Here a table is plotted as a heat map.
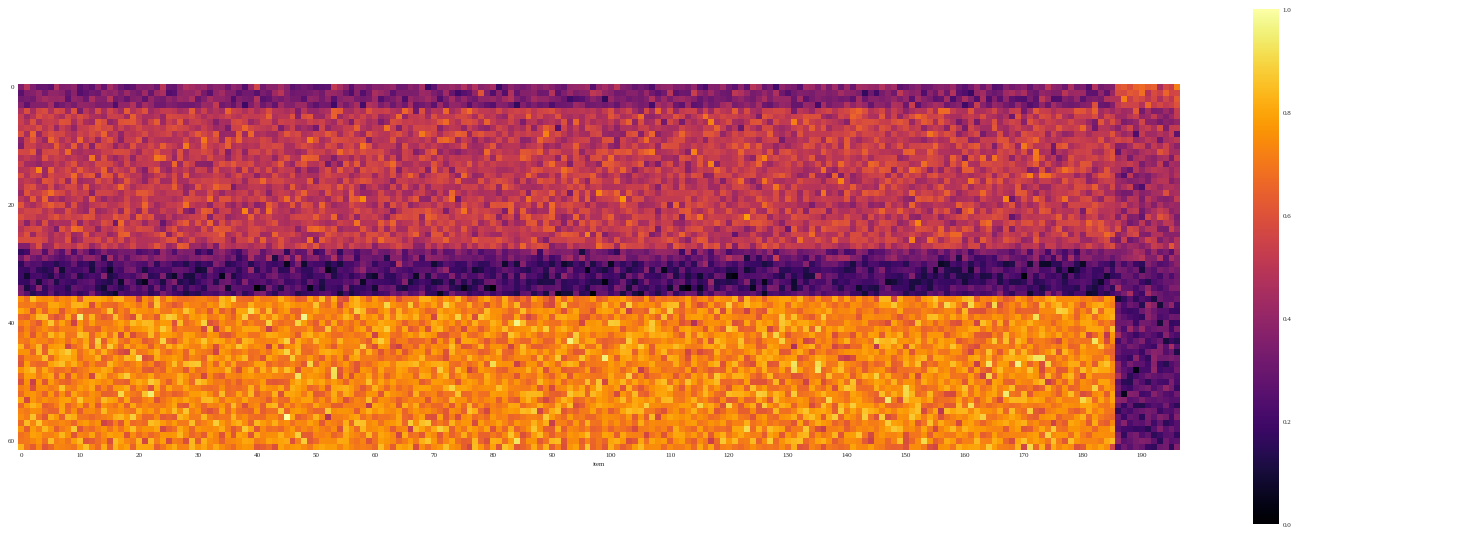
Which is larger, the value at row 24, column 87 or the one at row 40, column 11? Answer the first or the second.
the second
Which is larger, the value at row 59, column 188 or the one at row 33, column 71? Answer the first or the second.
the first
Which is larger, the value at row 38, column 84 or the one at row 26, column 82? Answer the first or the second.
the first
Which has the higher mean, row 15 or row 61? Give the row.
61
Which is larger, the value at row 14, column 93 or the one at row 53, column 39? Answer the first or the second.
the second
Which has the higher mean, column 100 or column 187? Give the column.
100
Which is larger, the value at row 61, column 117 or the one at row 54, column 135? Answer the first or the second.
the first
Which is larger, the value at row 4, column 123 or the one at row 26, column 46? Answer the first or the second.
the first
